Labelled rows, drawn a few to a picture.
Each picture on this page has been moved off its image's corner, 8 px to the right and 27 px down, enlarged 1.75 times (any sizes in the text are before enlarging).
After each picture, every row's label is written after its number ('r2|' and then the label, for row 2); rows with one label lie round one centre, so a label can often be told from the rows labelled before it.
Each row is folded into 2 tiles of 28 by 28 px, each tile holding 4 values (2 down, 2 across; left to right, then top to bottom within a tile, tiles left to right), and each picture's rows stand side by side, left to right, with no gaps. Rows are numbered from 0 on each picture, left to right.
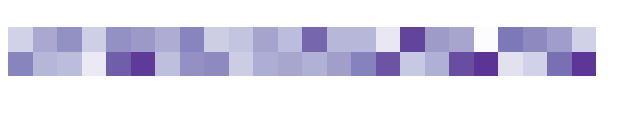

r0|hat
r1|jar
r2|hat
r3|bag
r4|bag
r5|bag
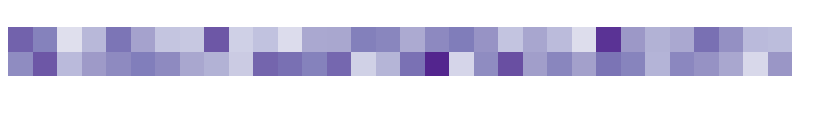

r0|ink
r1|ink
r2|bag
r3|jar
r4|jar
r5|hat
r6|ink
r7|ink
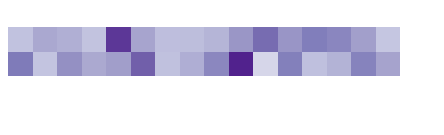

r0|hat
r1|ink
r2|jar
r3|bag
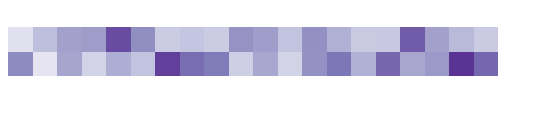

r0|hat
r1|bag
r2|hat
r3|ink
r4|bag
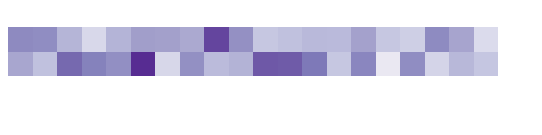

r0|bag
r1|jar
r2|bag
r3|hat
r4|hat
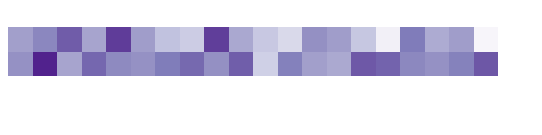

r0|jar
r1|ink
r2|ink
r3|bag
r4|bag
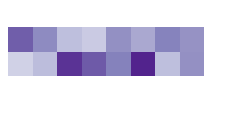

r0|bag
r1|jar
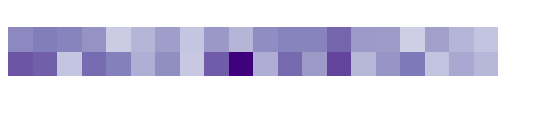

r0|jar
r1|hat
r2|jar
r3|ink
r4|hat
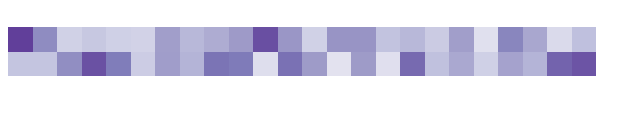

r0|bag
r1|hat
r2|jar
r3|hat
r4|hat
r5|bag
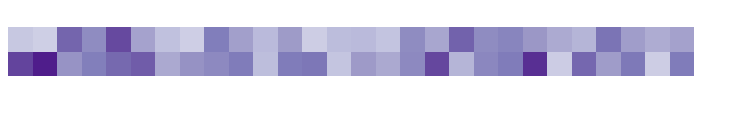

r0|jar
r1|ink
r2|ink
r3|hat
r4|jar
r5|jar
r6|ink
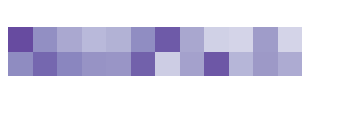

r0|ink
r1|jar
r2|hat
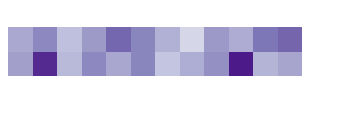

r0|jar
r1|ink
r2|jar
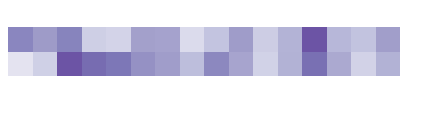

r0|bag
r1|hat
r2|hat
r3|ink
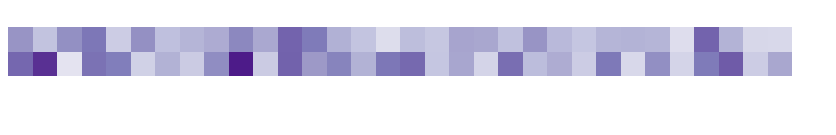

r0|jar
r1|hat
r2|jar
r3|ink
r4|hat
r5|hat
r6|hat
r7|ink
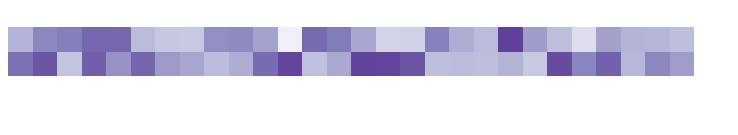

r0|jar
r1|ink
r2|bag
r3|bag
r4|hat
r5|bag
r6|hat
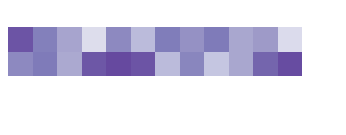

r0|ink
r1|jar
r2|bag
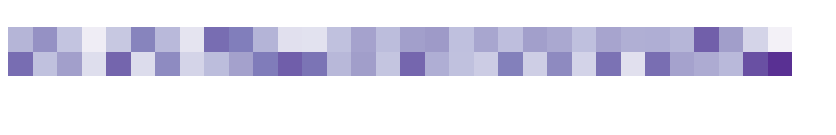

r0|hat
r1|hat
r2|bag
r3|hat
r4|hat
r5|hat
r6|hat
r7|bag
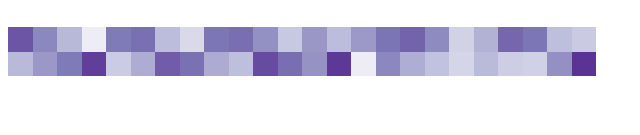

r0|bag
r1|bag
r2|bag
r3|jar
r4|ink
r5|bag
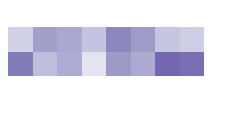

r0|hat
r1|bag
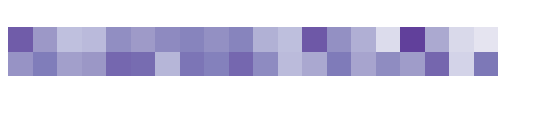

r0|ink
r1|jar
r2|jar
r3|ink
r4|ink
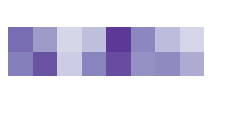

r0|ink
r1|ink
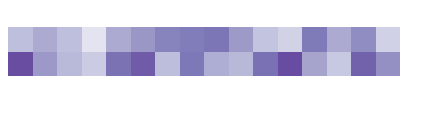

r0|hat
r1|jar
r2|bag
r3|bag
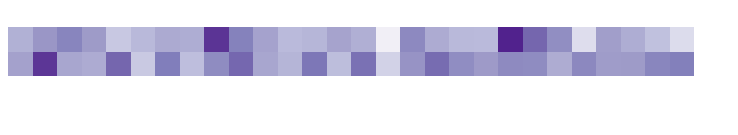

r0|jar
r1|hat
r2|ink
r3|hat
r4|ink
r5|ink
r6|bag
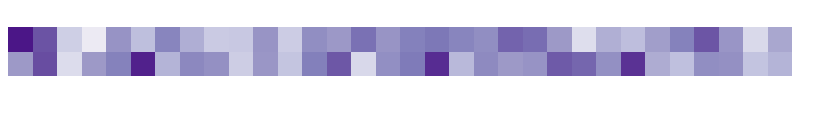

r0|ink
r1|jar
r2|hat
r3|jar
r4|jar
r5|bag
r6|jar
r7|ink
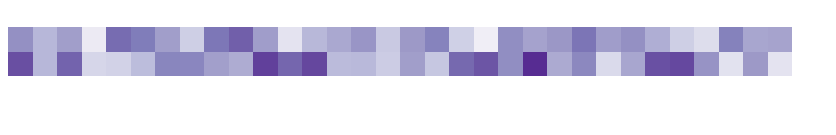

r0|hat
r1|bag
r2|bag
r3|hat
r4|bag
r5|jar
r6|bag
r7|hat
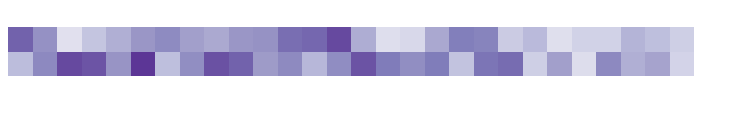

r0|bag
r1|jar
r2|jar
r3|bag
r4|jar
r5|hat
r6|hat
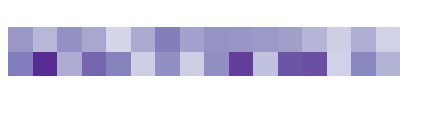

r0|jar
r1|hat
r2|jar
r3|hat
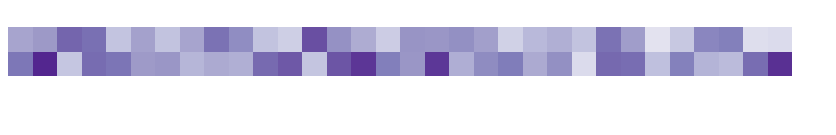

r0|jar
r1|hat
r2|bag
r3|bag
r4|jar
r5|hat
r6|ink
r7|bag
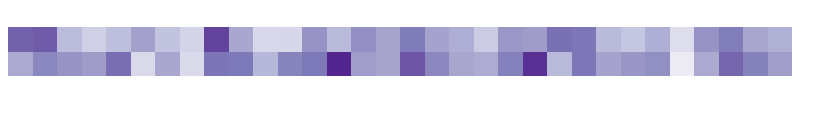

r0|ink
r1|hat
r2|ink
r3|jar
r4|ink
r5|jar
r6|hat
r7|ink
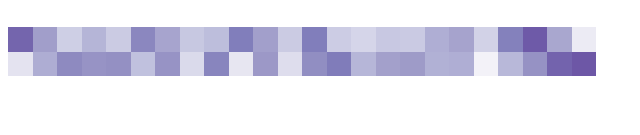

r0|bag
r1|hat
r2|hat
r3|ink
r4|hat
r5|bag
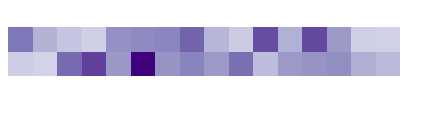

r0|bag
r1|jar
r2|jar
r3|ink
